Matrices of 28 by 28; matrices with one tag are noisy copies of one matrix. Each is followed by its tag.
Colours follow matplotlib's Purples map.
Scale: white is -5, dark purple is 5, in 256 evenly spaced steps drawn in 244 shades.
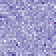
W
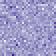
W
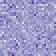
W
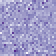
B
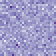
W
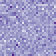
W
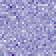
W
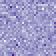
W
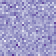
W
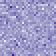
W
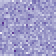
B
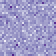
W
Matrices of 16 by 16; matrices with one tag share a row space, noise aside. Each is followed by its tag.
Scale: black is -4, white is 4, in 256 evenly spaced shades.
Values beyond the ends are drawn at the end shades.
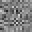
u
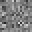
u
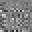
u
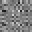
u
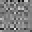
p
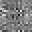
u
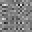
u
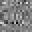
u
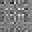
p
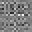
p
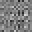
p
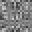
u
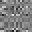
u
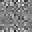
p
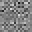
p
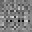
p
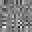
u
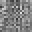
u
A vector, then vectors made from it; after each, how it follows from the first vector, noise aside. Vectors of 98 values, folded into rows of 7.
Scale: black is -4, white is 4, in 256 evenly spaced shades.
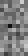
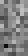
wrapped around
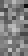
wrapped around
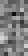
wrapped around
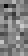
wrapped around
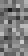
wrapped around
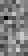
wrapped around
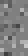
partly zeroed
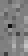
partly zeroed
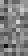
wrapped around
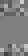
partly zeroed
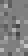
partly zeroed
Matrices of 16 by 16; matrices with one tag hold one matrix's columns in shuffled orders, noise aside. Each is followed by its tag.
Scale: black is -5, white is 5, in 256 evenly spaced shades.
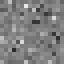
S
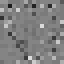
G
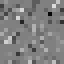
S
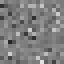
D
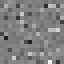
D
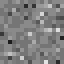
D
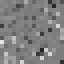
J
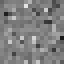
S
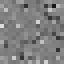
G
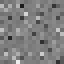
D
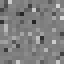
S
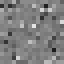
G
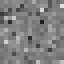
S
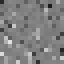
J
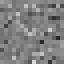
D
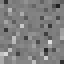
J
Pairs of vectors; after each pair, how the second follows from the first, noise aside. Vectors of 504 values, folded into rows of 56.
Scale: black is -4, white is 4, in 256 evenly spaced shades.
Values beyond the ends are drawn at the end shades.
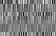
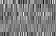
negated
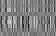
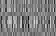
copied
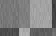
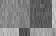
negated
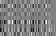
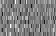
shuffled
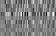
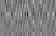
shrunk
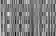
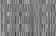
shrunk
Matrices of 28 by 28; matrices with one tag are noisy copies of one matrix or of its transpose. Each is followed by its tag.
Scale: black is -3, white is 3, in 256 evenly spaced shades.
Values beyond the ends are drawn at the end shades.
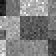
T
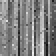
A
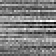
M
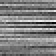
M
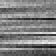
A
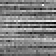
M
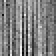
M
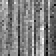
A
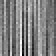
M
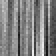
A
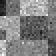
T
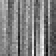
A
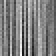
M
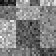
T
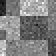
T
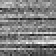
A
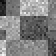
T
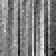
A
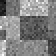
T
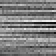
M
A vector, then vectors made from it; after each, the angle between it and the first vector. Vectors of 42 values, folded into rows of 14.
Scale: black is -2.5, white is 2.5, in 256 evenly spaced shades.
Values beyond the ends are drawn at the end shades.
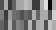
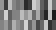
nearly opposite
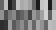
nearly parallel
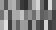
nearly opposite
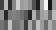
nearly parallel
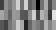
partly aligned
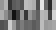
partly aligned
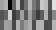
partly aligned
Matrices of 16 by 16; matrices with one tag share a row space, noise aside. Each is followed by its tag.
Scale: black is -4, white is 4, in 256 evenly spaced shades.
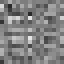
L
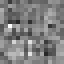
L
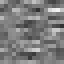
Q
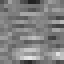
Q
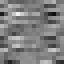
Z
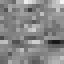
Q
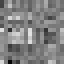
L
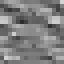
Z
